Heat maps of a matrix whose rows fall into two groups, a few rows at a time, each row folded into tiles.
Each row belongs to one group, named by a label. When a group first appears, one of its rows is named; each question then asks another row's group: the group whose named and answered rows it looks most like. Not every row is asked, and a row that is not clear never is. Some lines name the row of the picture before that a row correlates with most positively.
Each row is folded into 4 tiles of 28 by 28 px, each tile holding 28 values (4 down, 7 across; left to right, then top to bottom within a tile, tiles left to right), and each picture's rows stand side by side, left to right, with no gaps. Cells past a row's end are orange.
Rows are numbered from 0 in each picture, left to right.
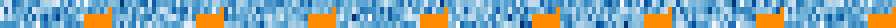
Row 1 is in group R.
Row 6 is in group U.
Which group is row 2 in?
U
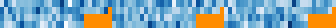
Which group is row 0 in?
U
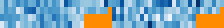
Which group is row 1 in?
U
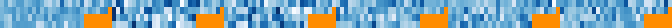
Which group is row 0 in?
U
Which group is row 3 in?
U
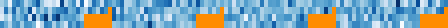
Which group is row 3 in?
U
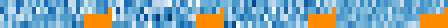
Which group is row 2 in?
R
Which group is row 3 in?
R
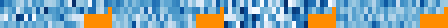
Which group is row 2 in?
R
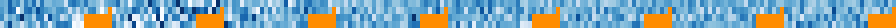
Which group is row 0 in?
R
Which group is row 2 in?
R
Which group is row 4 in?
R
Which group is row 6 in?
R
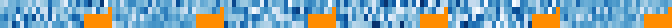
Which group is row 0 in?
R
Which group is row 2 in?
R
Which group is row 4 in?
R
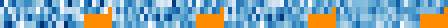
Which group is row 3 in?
U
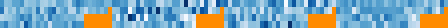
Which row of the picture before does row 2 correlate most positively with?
0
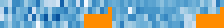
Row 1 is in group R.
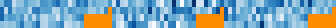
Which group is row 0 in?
U
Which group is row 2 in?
U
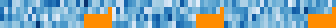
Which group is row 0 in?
U
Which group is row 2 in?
R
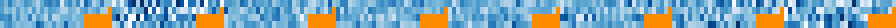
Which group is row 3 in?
U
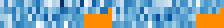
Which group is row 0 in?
U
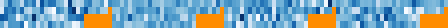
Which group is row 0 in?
R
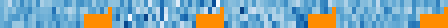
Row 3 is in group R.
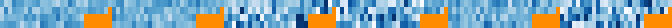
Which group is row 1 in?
U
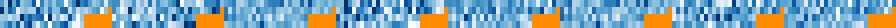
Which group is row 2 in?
U
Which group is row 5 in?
U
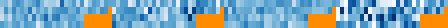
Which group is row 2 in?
U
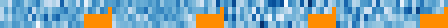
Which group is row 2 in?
U
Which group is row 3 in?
R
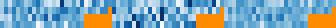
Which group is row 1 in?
R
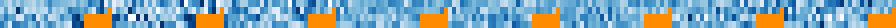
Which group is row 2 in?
R
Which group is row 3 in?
U
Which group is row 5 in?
R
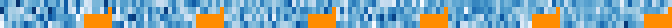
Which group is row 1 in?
R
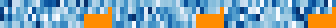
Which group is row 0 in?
U
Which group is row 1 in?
R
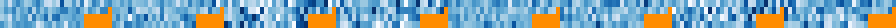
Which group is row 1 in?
R
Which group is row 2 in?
R
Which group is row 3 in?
U
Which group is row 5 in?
U
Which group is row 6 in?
R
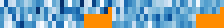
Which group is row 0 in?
U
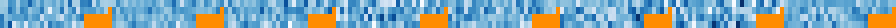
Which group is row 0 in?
R
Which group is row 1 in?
U
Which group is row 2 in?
U
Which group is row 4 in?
R
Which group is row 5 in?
R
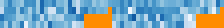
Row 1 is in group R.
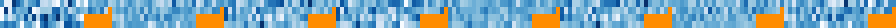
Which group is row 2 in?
U
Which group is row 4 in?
U
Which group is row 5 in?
U
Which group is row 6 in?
R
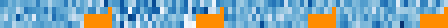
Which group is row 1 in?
R
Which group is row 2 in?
U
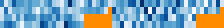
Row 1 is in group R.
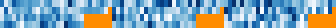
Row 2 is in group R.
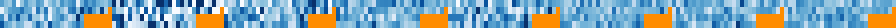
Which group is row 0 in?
R
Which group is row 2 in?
R
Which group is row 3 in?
U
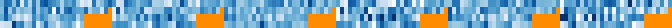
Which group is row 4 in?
U
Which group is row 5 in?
R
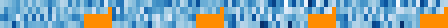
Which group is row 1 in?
U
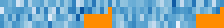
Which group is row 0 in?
R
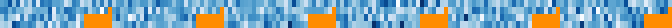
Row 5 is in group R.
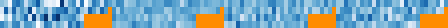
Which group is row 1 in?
U
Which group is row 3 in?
R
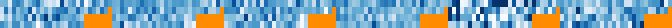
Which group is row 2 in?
R
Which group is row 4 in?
U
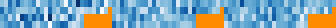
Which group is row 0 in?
R
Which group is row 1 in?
R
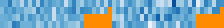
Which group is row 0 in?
R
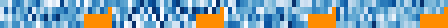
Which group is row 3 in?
U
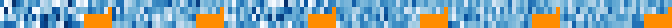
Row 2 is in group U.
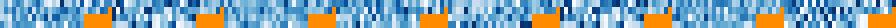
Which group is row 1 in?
U
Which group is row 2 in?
U
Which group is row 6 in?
R
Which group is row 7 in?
R
